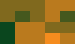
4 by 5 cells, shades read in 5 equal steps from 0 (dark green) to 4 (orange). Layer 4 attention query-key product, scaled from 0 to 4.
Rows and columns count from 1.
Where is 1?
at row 2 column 2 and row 2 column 5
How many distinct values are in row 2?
3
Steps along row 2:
down up up down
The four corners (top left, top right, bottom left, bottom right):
2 3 0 3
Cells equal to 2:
7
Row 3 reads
0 3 3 2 2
